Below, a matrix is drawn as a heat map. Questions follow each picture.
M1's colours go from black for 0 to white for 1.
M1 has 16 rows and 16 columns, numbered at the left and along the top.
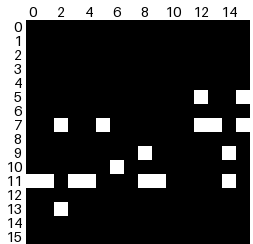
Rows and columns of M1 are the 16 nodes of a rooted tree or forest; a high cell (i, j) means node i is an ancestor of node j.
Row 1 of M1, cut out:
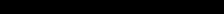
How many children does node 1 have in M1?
0
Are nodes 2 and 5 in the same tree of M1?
yes
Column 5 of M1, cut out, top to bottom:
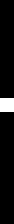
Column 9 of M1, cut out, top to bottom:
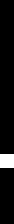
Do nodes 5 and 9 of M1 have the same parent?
no
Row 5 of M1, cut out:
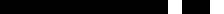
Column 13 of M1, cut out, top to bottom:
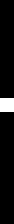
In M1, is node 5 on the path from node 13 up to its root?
no
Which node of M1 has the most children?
11
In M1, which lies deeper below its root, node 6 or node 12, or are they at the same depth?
node 12
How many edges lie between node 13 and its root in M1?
1
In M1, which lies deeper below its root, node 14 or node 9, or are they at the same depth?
node 14
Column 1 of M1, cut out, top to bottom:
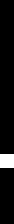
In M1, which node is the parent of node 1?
11
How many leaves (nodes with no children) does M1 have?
10
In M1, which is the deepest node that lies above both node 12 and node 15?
5
